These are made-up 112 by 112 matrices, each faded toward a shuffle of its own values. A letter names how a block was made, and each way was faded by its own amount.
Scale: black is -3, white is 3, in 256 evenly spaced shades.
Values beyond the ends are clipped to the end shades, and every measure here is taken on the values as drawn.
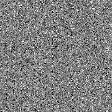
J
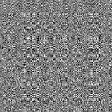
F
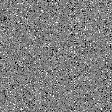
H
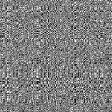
F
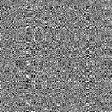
F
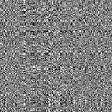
F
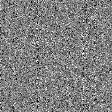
J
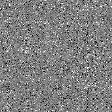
H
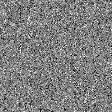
J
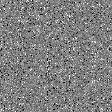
H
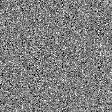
J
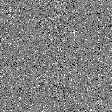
H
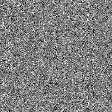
J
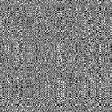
F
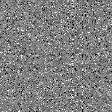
H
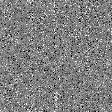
H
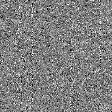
J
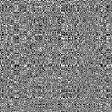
F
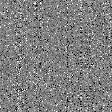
H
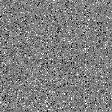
H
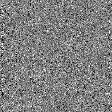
J
